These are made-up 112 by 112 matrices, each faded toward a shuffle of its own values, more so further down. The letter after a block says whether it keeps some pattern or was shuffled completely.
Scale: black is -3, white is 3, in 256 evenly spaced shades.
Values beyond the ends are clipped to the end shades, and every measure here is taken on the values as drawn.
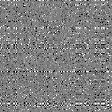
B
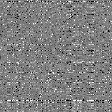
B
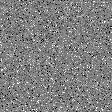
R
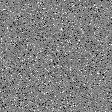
R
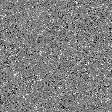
R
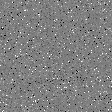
R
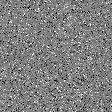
R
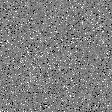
R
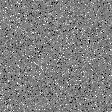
R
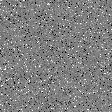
R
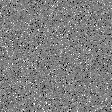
R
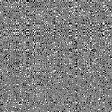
B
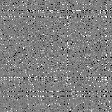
B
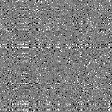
B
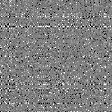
B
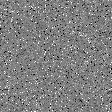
R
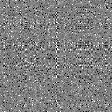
B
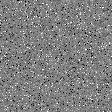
R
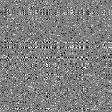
B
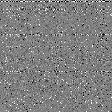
B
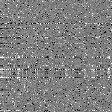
B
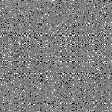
B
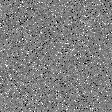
R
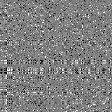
B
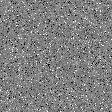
R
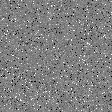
R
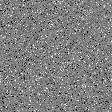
R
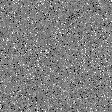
R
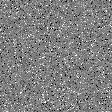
R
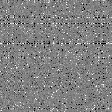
B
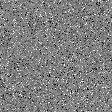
R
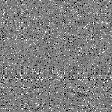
B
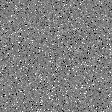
R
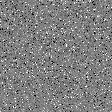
R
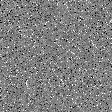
R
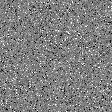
R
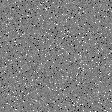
R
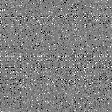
B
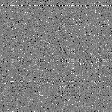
B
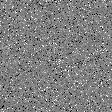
R
